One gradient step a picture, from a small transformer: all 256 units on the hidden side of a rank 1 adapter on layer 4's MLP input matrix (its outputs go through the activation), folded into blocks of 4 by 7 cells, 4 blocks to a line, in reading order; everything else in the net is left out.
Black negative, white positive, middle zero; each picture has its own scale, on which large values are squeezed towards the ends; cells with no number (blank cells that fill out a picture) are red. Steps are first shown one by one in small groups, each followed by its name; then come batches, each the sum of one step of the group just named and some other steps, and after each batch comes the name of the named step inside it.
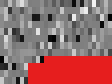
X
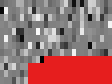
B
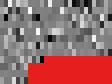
X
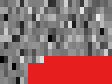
B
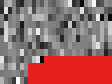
B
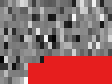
X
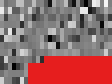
X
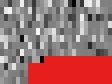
B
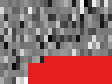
X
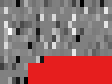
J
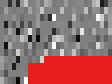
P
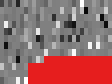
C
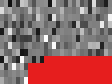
P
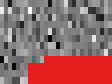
P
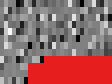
J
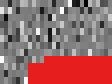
P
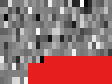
C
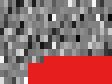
P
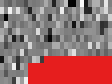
C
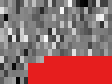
J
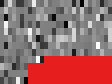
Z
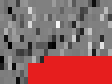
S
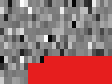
S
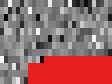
Z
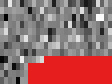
Z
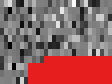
S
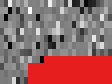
S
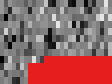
S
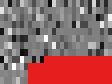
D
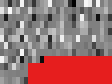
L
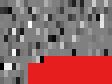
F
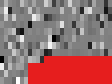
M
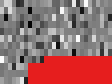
L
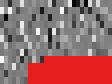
L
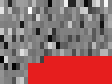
M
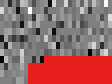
D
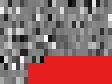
D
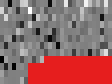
L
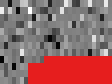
L
